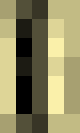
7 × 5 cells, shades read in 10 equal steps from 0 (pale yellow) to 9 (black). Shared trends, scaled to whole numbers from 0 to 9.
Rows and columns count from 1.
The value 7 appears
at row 1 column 3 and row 7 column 3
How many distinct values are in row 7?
4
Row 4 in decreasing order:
8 6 3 1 1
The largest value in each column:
3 9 7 2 3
